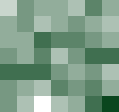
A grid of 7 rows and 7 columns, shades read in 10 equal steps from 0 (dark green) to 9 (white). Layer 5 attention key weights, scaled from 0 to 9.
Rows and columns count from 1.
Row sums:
35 35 27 26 25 30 32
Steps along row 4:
up down up down down same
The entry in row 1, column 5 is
6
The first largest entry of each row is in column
1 3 1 4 7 3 3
